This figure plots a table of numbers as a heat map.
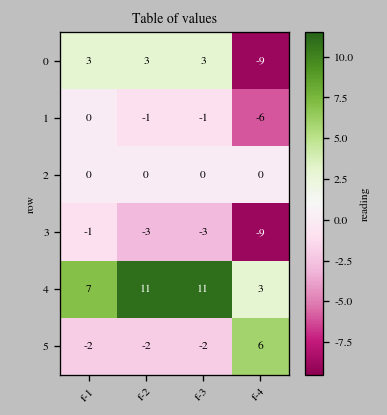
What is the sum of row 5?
0
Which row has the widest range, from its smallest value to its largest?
0
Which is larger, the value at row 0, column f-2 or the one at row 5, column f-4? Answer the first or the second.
the second
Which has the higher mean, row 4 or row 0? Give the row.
4
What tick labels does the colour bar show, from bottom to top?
-7.5, -5.0, -2.5, 0.0, 2.5, 5.0, 7.5, 10.0
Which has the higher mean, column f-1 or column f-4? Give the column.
f-1
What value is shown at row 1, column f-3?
-1
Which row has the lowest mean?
3
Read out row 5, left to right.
-2 -2 -2 6
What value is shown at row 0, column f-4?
-9
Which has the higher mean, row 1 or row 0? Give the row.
0
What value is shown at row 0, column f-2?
3
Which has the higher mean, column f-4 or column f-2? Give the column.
f-2
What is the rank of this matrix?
2
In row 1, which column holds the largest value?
f-1
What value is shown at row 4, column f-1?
7
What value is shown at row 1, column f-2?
-1
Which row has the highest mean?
4
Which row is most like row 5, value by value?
2
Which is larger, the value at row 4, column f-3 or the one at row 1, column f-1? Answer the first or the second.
the first
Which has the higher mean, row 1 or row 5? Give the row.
5
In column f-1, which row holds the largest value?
4
